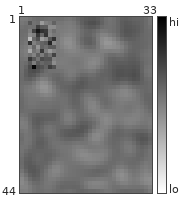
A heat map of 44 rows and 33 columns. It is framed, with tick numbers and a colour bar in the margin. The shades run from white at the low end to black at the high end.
Values change most from cell to cell in the top left. No overall slope runs across the table. The texture is blotchy. Neither half mirrors the other. An odd patch, rougher than its surroundings, sits in the top left.
